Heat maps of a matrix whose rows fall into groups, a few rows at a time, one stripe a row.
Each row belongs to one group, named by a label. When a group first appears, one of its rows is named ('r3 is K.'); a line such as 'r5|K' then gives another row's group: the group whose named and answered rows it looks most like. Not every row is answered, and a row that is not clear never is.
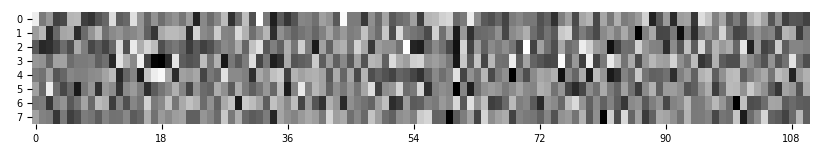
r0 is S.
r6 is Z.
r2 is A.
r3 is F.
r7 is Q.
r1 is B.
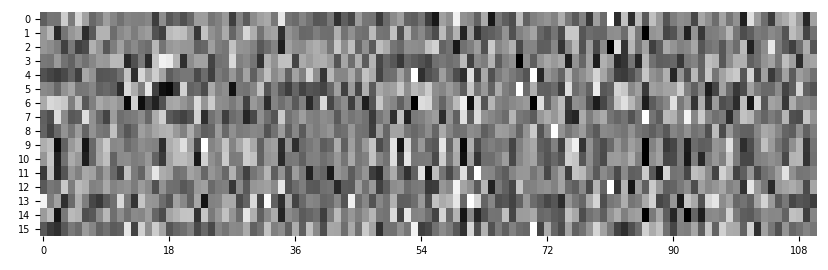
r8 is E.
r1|B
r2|Q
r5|F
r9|B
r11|Z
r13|S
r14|B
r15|A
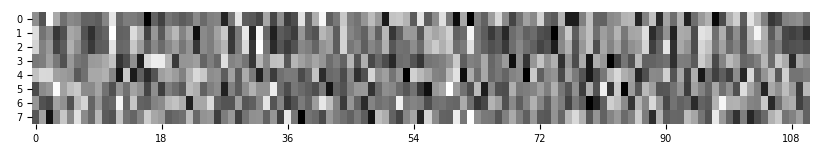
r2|S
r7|Z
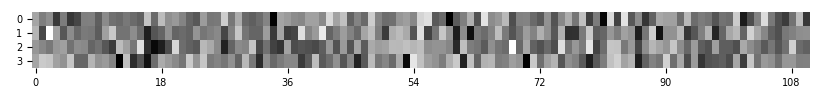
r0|Q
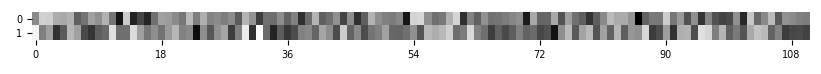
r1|S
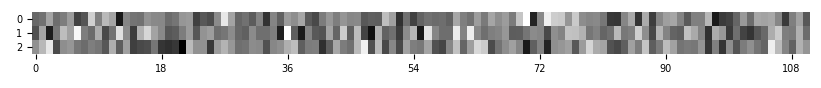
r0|E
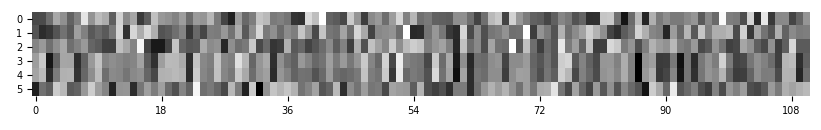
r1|A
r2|F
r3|B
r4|B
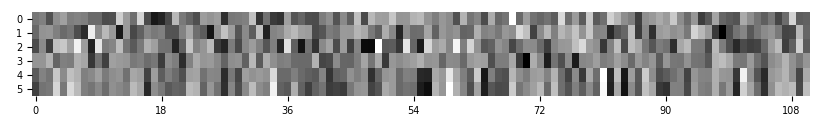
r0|F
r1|E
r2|Z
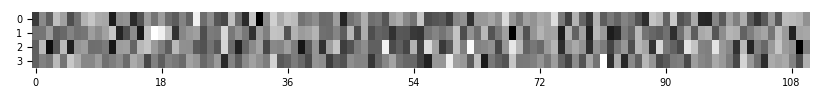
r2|Z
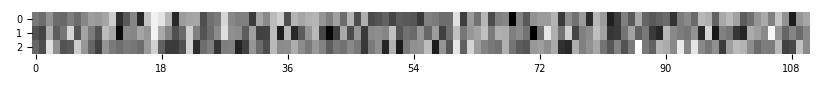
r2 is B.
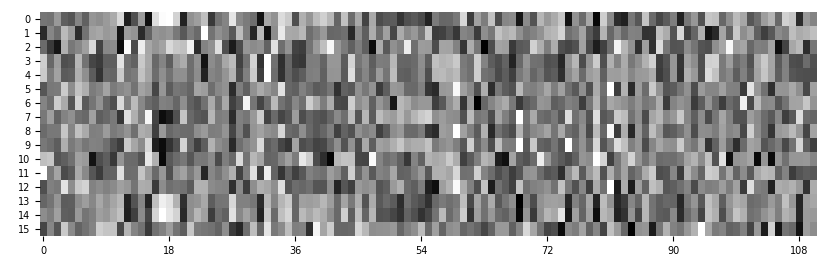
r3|S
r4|S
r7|F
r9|F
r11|S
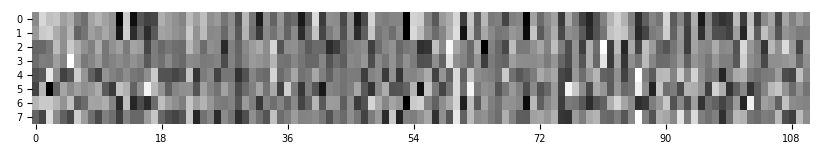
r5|Z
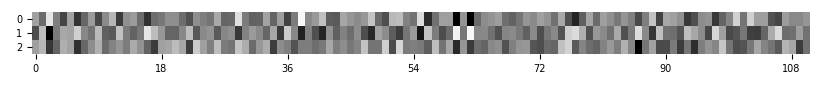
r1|Z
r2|B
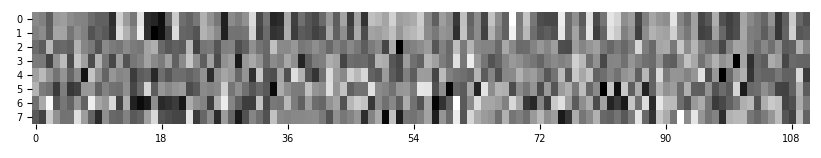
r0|F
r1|F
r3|Z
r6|E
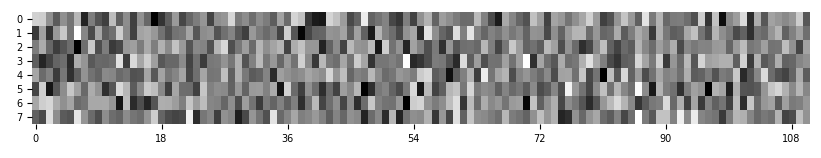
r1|Z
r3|A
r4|Q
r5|Z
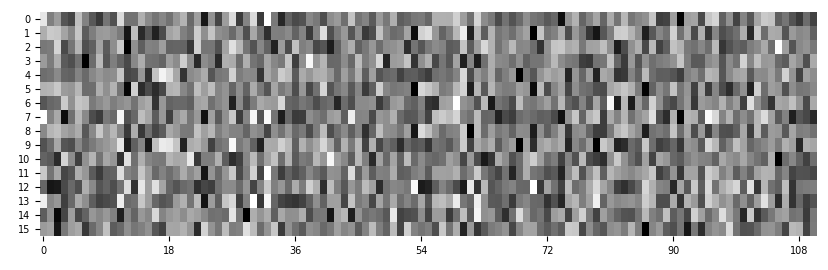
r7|S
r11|S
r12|A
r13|S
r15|B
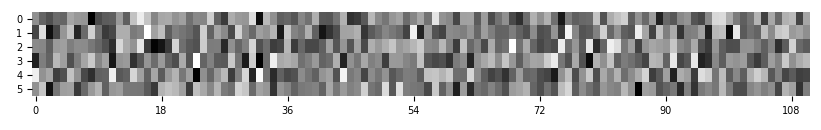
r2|F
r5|B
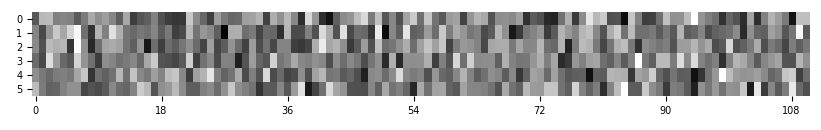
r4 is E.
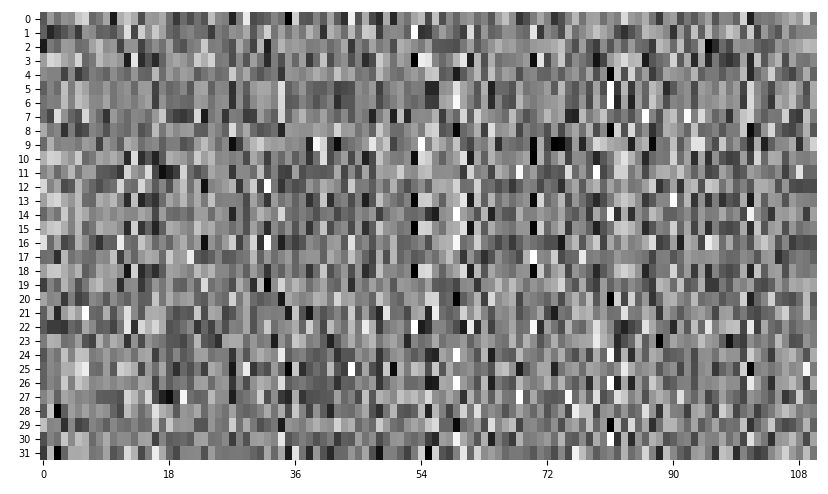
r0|Z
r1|A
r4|Q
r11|F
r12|S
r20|Q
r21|Z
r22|A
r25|Z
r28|Z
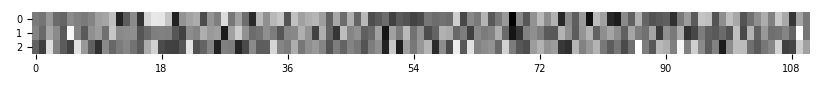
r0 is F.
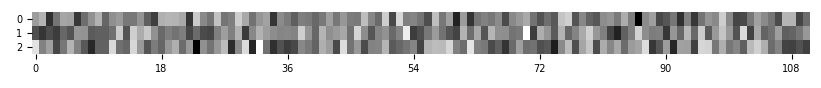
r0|B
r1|A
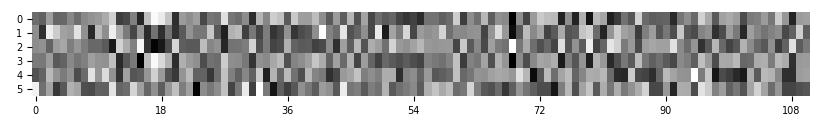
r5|S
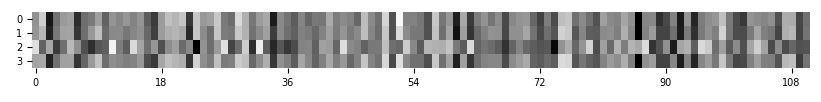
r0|B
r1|B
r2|S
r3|B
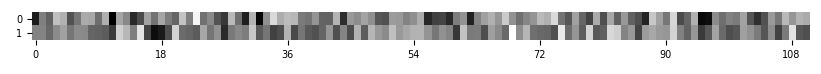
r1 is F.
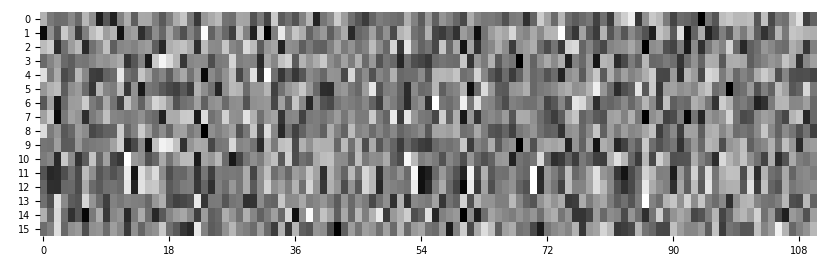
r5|E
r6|Z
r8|S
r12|A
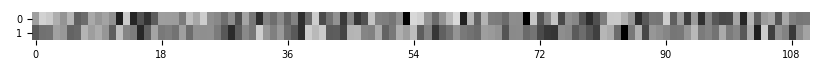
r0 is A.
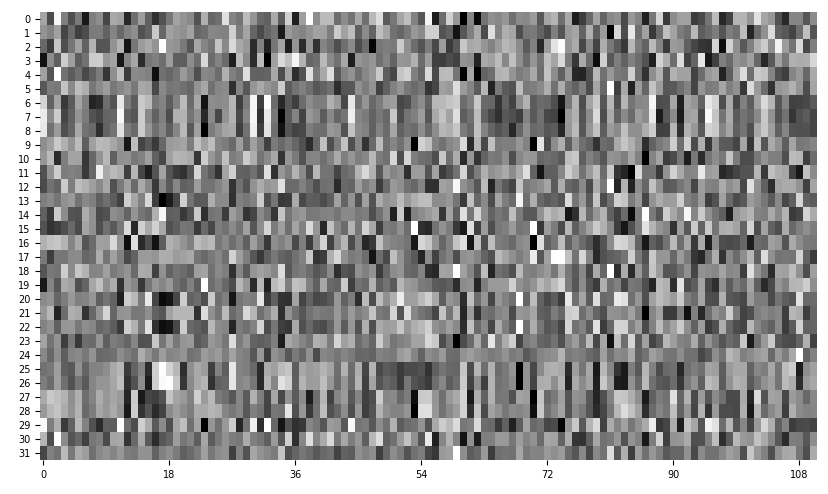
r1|Q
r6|S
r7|S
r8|S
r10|B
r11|E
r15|A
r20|F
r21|B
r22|F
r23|Q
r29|S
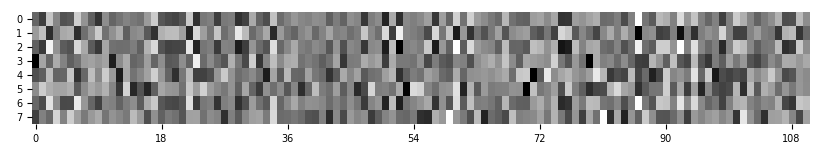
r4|E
